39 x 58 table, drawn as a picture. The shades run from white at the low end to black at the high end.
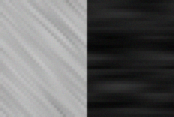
The table splits into one row of 2 panels. Panel 1,1: low, slanting down to the right, faint in contrast. Panel 1,2: very high, streaked across, faint in contrast.
